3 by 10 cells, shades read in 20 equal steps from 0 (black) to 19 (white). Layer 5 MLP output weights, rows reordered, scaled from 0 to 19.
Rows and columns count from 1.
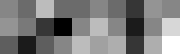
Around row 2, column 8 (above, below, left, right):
4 4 10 10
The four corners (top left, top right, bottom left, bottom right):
10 10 7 19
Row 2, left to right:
11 9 4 0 10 14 10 2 10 16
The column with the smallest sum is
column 8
